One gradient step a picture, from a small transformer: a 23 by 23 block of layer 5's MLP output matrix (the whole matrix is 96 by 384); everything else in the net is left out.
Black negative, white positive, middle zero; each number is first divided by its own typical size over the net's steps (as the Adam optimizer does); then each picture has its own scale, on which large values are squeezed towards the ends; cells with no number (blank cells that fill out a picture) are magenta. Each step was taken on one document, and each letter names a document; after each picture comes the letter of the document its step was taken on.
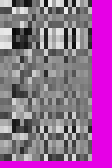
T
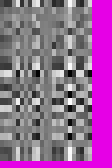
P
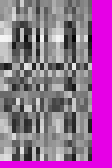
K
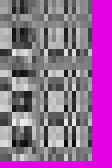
T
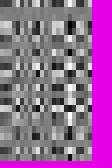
P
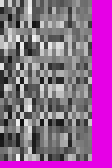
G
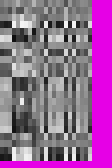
T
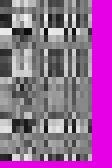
T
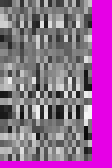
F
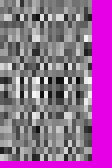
F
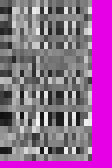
F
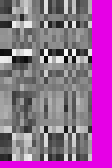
T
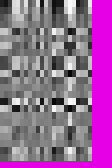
K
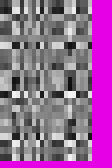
K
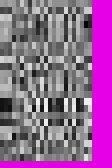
F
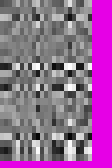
P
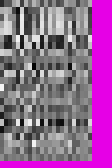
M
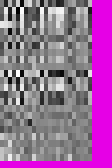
M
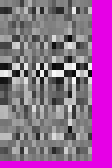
K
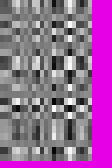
P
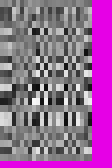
F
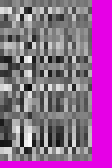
G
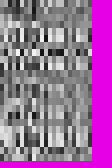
G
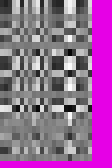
P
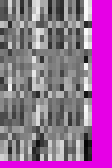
F
